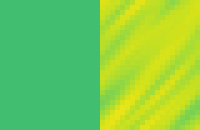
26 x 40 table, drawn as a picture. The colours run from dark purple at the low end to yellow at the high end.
It is made of 1 by 2 panels. Panel 1,1: high, flat. Panel 1,2: very high, slanting up to the right, faint in contrast.
